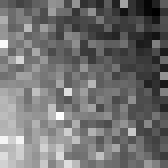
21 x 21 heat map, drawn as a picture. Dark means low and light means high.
Values rise toward the bottom left. No regular stripes run through it. The bottom left is the ninth with the highest average. Fine speckle covers the field. No row or column stands out. The top right is the ninth with the lowest average.
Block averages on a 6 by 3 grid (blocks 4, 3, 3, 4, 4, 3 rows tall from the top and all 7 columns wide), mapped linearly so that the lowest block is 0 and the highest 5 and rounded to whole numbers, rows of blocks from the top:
2 1 0 | 3 1 0 | 3 2 1 | 4 3 1 | 5 3 2 | 5 4 2
